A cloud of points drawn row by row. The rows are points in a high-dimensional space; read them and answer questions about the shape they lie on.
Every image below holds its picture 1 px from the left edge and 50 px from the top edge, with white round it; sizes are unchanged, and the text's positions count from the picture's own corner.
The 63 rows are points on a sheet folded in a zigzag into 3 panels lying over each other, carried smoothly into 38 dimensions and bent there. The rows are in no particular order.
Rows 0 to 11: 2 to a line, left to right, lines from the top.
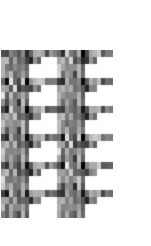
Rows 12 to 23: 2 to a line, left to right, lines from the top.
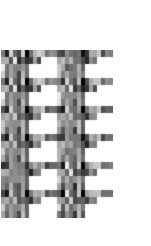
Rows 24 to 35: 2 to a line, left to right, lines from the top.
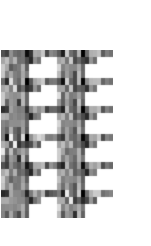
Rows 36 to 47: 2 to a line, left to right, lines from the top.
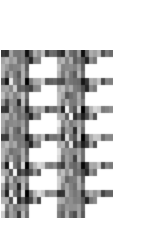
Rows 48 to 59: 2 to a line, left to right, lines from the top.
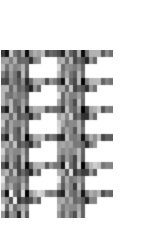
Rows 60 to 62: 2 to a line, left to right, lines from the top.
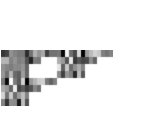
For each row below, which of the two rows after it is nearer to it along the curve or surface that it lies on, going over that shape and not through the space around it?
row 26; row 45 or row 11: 45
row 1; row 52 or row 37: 37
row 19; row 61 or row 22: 22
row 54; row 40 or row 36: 40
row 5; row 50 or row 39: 39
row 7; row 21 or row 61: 61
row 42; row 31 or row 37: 31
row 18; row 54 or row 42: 54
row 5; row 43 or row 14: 43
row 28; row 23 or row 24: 24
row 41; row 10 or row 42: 10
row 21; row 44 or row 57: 44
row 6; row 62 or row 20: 20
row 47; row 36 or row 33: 33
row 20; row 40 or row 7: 40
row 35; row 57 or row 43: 43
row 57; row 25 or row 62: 62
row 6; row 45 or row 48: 48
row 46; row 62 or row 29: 62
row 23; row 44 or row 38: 44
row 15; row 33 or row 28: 33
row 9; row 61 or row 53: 53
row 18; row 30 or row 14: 30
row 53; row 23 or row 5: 5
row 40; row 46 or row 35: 35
